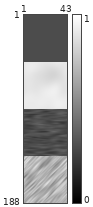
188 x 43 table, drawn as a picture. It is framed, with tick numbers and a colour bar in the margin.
It is made of 4 by 1 panels. Panel 1,1: low, flat. Panel 2,1: very high, smooth, faint in contrast. Panel 3,1: low, streaked across, faint in contrast. Panel 4,1: high, slanting up to the right.
